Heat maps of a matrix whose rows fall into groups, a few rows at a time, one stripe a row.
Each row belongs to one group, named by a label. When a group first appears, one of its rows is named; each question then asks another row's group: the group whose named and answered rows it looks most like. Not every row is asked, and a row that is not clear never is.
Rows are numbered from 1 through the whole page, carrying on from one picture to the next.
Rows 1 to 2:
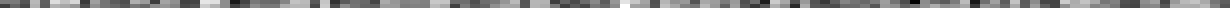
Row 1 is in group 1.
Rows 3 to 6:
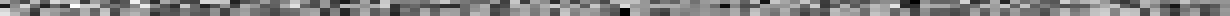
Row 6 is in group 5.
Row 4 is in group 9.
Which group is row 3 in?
1
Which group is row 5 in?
5
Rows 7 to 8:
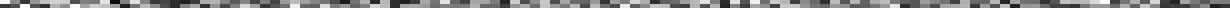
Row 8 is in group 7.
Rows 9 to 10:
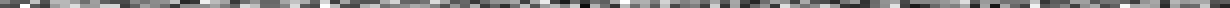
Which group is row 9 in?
1
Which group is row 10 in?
7
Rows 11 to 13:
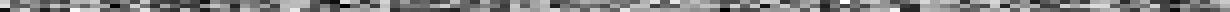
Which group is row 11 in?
9
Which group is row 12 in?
1
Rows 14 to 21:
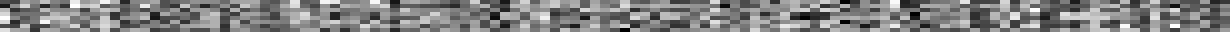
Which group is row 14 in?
7
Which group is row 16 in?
7
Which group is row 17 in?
1
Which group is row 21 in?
5
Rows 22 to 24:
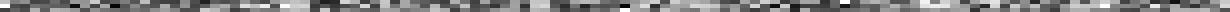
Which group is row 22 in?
9
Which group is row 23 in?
1
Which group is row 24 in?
1
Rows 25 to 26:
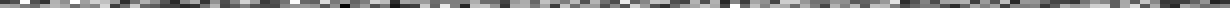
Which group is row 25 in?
7
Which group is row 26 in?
5
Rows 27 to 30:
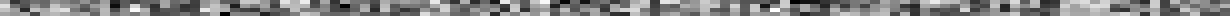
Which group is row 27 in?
1
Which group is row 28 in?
1
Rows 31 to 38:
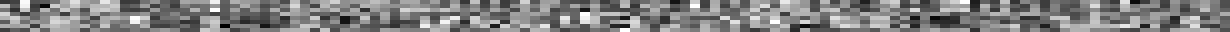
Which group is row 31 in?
7
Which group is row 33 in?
7
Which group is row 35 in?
5
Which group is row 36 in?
5
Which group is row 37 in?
5
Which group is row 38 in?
1
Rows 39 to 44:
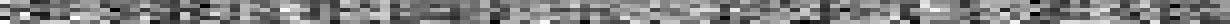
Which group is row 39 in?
9
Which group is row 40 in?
9
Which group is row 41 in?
1
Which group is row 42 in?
9
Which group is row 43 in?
9
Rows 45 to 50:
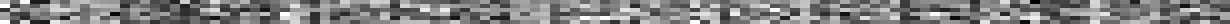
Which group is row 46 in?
7
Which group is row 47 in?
5
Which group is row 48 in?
1
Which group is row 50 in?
7
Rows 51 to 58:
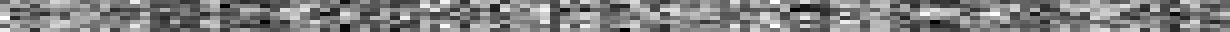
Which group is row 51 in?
5
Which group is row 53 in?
1
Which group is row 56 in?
5
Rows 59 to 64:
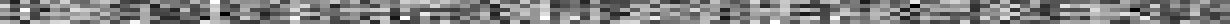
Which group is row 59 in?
7
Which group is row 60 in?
1
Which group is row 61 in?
9
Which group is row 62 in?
5
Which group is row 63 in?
9
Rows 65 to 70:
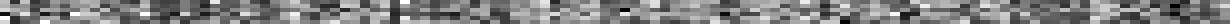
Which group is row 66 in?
9
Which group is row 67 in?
5
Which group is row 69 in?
9
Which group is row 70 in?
7
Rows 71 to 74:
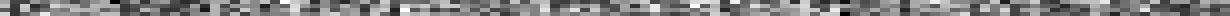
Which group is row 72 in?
7
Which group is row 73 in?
9
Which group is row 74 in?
7
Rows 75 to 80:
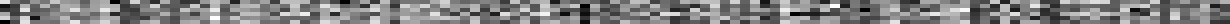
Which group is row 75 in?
1
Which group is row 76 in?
7
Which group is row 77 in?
7
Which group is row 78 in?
1
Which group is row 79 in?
7
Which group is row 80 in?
7
